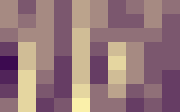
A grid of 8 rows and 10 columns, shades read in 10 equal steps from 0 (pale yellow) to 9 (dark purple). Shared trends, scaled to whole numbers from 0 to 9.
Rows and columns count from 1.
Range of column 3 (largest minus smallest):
3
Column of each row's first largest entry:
2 4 4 1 1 1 1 3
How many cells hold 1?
5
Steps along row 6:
down up up down up down up up up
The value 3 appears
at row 1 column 5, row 2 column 5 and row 7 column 7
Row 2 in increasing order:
3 4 4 4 4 5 6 6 6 6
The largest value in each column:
9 6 7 7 3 7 6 7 6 7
